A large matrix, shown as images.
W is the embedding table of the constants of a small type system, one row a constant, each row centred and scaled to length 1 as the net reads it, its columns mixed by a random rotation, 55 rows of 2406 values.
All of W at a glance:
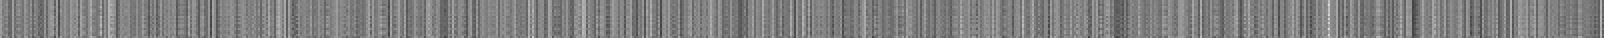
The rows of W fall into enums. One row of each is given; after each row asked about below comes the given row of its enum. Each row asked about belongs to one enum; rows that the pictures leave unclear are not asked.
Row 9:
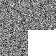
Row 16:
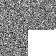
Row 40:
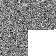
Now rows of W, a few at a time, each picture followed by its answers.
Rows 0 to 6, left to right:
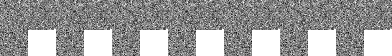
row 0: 16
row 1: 40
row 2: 9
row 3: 40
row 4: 16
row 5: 9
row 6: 16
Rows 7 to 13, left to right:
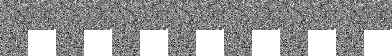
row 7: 40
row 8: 16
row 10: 9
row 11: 16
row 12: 9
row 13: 40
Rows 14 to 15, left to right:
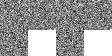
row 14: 16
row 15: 40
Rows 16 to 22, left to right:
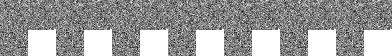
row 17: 40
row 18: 16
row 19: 9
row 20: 40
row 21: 16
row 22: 40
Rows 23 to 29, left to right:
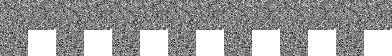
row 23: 16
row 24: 9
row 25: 9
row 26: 9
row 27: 16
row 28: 16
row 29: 9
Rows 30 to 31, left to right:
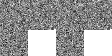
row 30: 9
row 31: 40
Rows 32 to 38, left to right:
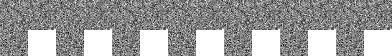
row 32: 9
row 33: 16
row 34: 9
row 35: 16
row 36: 9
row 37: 9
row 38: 9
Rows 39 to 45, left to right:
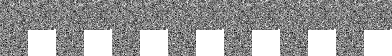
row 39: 9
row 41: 9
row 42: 16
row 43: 40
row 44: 16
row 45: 40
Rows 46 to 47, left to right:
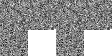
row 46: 9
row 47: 9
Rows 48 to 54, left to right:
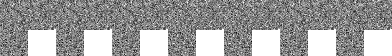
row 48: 9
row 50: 9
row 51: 16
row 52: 16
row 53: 9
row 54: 40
